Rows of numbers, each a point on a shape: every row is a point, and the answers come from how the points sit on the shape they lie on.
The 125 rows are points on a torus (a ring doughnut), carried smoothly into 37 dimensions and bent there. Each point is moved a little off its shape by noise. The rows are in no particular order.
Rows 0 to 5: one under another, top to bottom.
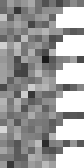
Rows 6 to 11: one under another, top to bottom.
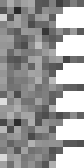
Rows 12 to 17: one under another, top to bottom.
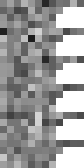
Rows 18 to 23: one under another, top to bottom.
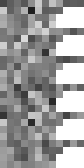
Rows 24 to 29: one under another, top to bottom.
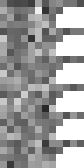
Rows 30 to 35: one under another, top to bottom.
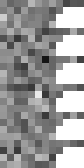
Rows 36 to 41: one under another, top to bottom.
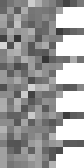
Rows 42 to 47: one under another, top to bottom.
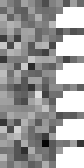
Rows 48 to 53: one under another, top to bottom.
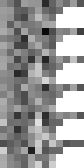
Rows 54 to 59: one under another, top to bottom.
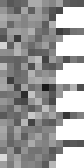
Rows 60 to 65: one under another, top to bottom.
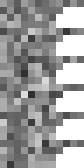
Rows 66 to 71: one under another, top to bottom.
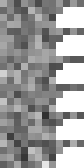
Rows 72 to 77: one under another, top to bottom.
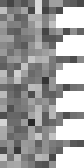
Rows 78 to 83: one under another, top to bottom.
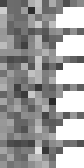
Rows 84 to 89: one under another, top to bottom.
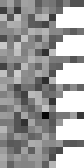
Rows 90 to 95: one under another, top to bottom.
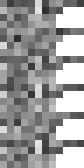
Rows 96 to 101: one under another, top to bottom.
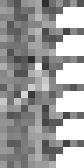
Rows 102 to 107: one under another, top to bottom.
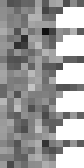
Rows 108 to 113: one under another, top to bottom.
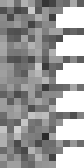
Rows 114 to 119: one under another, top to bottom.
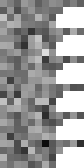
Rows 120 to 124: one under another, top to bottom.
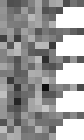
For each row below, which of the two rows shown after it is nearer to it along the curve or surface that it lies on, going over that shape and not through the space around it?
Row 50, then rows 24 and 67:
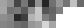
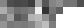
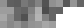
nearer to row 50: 24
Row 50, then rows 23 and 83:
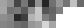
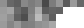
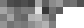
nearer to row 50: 83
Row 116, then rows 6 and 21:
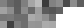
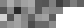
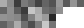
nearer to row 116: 21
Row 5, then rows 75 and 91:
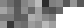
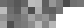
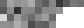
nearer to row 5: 75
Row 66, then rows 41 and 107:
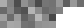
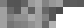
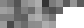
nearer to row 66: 107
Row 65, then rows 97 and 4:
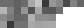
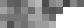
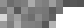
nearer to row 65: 97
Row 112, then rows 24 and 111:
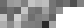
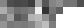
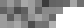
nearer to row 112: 111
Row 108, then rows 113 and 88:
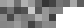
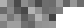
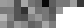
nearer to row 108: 88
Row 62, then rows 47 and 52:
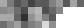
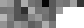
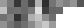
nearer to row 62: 52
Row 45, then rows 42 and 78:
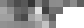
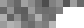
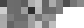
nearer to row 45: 42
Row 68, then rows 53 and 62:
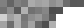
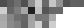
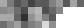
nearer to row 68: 53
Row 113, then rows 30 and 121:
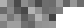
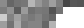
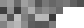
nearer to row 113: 121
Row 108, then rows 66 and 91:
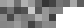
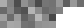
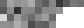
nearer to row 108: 91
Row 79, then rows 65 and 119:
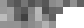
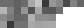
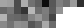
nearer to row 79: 65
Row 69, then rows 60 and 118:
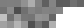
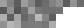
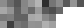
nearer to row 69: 60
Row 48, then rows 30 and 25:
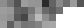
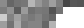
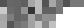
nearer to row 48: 25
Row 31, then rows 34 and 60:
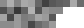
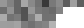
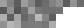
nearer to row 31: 34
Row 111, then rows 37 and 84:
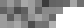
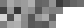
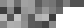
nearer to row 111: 37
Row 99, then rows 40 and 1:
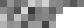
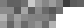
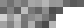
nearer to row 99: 1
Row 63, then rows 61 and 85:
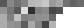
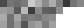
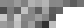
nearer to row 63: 85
